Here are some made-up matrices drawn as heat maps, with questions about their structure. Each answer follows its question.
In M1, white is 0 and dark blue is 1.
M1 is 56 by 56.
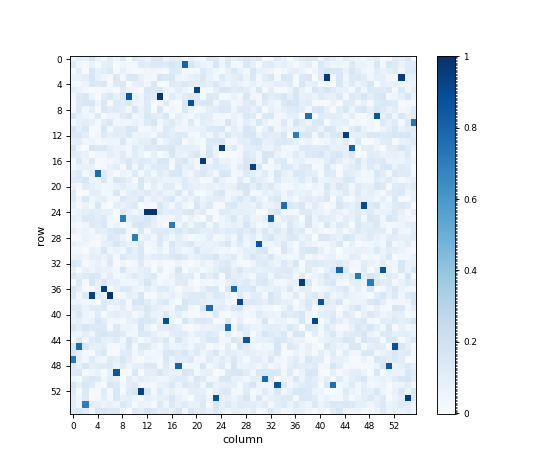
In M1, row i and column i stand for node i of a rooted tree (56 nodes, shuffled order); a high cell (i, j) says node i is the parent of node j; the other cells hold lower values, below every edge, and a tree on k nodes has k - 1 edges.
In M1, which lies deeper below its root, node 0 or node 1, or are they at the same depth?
node 0
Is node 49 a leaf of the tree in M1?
no
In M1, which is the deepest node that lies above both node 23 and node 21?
37
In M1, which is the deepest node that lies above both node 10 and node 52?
14
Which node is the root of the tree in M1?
35
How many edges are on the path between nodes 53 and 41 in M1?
2
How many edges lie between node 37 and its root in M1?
1
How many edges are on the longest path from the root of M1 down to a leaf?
9
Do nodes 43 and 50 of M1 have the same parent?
yes
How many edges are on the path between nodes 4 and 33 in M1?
10
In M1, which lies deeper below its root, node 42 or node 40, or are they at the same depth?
node 40
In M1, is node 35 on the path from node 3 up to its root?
yes
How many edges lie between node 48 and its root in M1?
1
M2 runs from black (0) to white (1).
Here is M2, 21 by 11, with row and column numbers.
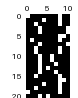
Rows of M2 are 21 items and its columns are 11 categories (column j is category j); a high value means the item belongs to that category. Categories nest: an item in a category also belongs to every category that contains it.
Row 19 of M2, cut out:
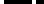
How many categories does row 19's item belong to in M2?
2
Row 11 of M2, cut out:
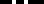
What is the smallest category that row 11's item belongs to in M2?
6
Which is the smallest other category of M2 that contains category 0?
8
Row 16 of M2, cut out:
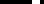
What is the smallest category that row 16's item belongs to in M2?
9
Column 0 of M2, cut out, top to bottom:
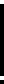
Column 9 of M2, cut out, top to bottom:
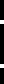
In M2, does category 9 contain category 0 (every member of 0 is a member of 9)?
no
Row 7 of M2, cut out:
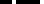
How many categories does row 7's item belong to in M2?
2
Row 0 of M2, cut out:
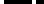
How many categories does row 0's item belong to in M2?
2
